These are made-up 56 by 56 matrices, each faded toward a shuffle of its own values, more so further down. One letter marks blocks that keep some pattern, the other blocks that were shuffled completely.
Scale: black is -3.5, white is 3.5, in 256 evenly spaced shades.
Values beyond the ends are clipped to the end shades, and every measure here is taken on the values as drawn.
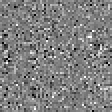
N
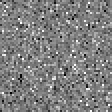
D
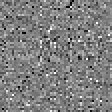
N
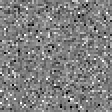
D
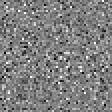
N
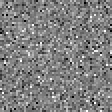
D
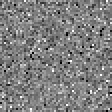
D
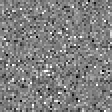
D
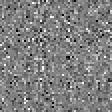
N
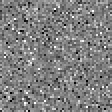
D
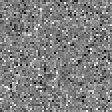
D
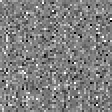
N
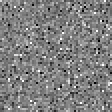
D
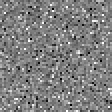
D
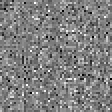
N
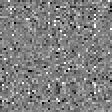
N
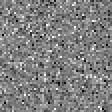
D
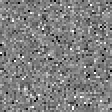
D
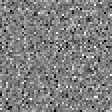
N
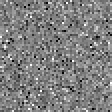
D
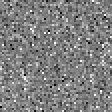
D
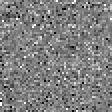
N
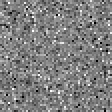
D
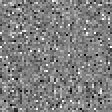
N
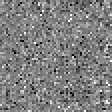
N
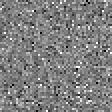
N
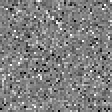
D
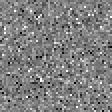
D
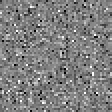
N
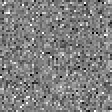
N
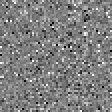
N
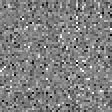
N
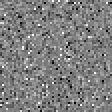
N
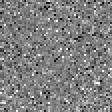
N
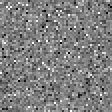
D
